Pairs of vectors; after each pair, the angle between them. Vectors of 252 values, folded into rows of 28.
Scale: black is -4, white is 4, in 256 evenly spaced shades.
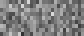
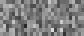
partly aligned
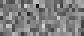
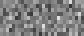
partly aligned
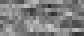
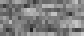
nearly opposite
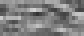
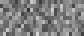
orthogonal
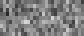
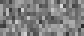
partly opposed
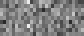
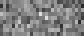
partly aligned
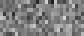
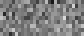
nearly parallel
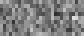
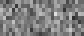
nearly opposite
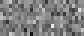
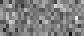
orthogonal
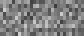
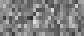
partly aligned
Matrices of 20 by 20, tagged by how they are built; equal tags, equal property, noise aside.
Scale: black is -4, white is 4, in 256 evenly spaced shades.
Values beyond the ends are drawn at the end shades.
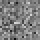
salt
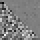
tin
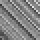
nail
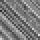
nail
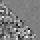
tin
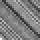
nail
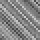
nail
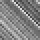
nail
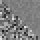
tin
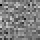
salt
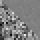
tin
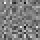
salt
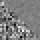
tin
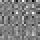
salt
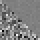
tin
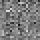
salt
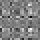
salt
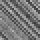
nail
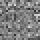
salt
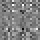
salt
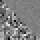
tin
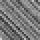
nail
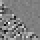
tin
